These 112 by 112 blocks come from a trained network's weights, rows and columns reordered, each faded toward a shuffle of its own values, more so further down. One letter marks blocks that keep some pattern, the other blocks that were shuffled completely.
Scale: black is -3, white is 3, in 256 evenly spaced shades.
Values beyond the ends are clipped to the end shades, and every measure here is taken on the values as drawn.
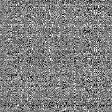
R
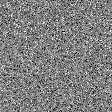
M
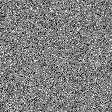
M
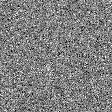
M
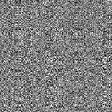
R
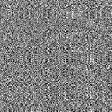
R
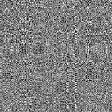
R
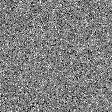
M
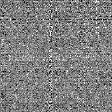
R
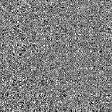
R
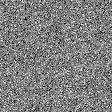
M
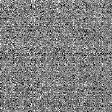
R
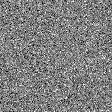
M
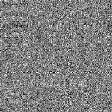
R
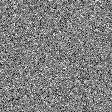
M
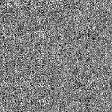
R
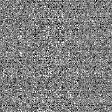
R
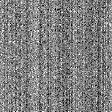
R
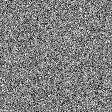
M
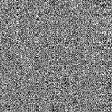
R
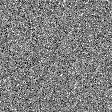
M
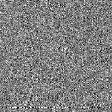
R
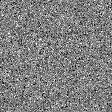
M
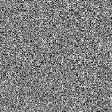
R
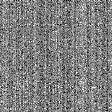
R
